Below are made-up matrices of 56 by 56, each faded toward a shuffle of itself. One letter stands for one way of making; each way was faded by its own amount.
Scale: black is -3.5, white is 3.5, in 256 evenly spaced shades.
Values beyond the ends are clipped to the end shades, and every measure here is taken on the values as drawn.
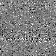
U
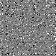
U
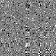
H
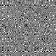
H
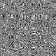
H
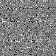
U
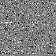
U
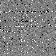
U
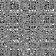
H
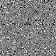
U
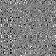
H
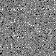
U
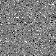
U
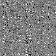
U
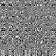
H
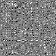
H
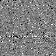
U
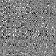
H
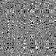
H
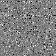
U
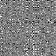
H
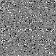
U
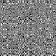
H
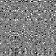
H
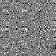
H
